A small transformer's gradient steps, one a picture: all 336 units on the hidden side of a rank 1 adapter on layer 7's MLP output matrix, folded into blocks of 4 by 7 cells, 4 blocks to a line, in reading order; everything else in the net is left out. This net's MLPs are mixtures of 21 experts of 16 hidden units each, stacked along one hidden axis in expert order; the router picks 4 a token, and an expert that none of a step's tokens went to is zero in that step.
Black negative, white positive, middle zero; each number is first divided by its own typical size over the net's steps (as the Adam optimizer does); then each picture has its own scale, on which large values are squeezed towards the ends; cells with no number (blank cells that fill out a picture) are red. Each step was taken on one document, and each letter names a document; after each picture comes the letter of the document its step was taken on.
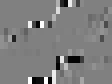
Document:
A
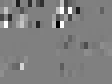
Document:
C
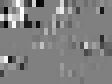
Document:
C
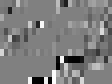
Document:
A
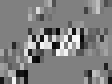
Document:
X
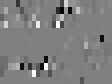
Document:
C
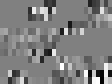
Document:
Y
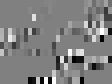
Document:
A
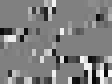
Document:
Y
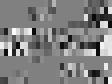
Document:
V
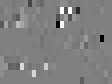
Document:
C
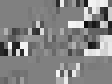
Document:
V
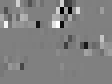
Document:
C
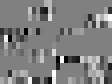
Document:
Y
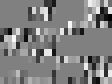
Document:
Y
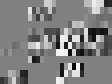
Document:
X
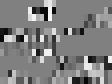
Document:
Y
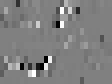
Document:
C
